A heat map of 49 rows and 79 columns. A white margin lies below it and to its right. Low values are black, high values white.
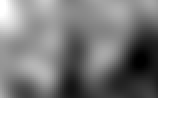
The ninth with the highest average is the top left. No lone cell stands out from its neighbours. No single row or column stands out from its neighbours. There is an overall slope up to the top left. The texture varies smoothly and slowly. The halves do not mirror each other.
